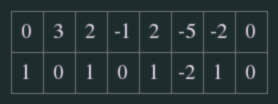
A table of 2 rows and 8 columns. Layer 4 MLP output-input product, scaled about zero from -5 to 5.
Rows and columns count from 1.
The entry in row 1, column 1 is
0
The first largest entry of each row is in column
2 1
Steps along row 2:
down up down up down up down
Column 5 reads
2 1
